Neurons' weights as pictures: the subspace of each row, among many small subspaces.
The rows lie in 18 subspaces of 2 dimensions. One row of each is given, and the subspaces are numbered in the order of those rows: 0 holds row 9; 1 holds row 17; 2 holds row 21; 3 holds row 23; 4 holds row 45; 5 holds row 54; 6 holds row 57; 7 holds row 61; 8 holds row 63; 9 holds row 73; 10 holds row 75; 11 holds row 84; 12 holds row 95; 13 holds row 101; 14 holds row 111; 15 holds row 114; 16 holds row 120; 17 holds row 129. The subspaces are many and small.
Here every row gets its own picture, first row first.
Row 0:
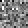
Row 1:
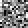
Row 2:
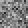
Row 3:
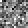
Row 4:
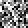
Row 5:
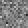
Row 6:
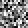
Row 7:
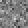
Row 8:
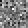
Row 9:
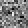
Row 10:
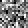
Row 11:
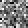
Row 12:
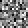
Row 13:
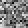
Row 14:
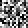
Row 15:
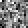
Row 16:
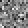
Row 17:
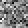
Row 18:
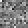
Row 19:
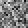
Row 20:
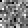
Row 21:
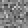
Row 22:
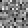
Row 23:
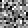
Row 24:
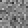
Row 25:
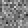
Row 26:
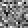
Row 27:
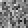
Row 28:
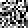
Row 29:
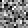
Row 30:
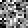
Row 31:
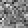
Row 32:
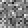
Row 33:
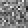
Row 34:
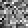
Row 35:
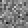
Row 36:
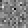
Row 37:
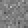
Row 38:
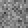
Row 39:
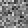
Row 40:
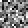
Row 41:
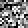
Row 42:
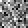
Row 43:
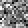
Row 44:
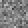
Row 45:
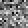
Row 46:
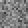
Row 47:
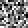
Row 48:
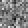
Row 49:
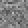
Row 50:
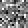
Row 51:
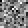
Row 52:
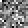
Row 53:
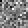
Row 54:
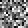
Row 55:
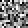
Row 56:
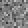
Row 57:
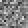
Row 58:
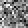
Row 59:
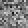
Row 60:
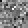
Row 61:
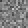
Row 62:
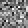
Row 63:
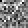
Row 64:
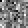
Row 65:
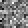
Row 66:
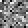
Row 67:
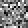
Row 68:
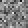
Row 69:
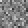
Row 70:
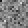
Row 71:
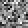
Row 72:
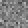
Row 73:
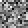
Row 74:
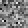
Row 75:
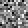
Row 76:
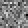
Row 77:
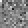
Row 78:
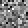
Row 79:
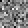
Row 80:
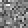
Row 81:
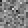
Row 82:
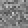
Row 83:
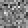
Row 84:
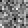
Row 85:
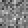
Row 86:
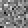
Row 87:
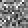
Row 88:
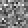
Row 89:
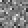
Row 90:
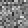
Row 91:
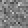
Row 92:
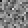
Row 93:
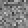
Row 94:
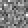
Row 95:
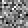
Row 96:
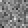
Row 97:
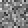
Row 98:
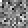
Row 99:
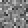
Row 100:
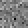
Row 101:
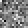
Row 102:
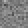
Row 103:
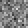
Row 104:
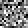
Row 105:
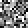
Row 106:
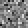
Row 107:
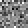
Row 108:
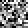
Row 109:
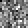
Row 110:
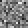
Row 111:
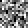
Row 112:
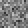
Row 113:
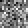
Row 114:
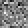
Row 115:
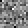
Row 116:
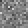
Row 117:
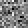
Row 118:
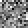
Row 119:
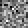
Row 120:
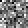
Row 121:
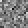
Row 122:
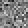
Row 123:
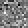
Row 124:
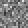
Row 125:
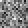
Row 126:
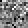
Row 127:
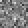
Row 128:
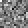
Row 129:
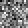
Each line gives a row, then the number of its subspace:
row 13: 1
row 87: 8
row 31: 1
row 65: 1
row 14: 10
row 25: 12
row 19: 11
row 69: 5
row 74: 13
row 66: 15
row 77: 10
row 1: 8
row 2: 17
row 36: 10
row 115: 3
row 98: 10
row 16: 4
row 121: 6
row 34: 1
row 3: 2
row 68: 6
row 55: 0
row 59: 4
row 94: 13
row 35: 12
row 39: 0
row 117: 0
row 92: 6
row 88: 13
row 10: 14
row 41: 14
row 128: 6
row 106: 10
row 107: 0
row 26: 12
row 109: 16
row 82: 4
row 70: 8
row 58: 1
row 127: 5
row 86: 6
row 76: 12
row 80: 15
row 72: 12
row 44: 3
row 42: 11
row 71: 9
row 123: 15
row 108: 9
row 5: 12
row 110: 12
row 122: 15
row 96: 11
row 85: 5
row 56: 14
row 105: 15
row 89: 5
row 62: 7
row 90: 0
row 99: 14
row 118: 9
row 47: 13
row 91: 15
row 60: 2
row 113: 17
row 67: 2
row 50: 14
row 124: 3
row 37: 2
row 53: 9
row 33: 7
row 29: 3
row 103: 11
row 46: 17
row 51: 8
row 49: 4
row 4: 11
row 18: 3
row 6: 3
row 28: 7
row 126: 2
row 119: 8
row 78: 10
